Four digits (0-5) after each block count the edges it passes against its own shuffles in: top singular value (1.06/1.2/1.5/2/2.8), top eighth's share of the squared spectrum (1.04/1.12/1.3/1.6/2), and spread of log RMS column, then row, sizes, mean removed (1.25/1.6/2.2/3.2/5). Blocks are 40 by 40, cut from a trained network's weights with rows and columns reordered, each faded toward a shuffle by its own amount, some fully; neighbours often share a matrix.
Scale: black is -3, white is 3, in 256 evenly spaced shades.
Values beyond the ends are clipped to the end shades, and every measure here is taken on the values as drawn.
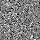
0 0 0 0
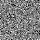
1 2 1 0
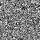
2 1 0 0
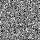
0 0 0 0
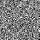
3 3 1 1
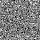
1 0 0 0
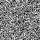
0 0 0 0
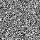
0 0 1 0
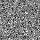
0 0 0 0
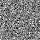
0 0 0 0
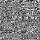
2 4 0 3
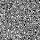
0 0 0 0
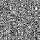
3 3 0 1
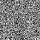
2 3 0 2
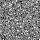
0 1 0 0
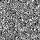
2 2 0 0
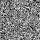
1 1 0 0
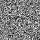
1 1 0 0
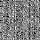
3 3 1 2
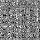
2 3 1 2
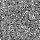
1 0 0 0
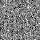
1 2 0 0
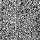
1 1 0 0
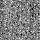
1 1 0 0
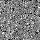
0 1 0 0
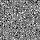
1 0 0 0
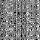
3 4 2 3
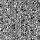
1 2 1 1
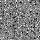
0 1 0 0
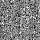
2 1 0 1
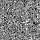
1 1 0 0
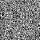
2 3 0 1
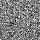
1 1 0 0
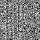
2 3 1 2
